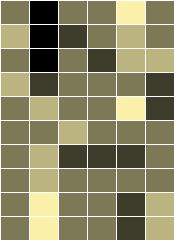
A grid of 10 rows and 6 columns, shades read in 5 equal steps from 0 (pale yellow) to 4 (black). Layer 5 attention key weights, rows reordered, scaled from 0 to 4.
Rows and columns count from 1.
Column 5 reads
0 1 1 2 0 2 3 2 3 3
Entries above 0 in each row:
5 6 6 6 5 6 6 6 5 5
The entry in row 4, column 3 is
2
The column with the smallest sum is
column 5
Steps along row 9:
down up same up down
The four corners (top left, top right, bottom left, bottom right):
2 2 2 1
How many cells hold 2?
32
